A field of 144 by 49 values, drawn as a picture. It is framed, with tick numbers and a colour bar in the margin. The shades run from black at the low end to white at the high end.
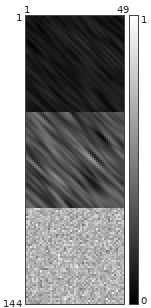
It is made of 3 by 1 panels. Panel 1,1: very low, slanting down to the right, faint in contrast. Panel 2,1: low, slanting down to the right. Panel 3,1: high, fine-grained.
